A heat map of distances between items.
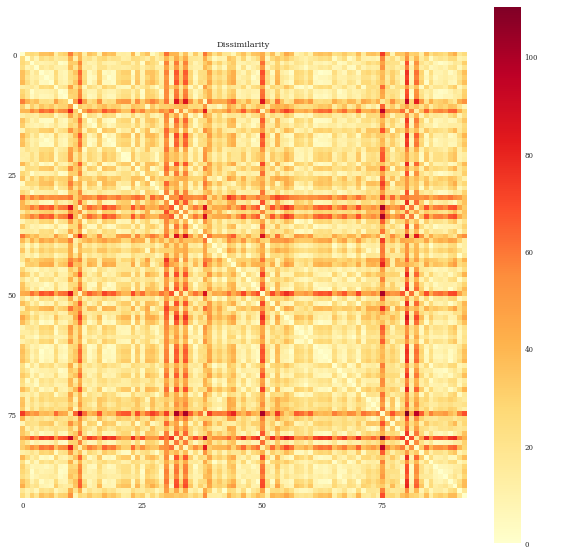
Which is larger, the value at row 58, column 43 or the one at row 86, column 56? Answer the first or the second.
the first
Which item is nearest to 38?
10
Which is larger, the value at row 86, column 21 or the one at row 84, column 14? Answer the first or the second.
the first
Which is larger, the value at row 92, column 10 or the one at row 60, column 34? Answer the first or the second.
the first
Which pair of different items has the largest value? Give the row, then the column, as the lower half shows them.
80, 75
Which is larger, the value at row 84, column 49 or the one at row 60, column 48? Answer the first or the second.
the second
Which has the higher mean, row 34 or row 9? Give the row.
34
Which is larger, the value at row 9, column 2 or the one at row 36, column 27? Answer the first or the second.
the second
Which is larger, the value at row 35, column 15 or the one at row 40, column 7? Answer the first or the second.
the first
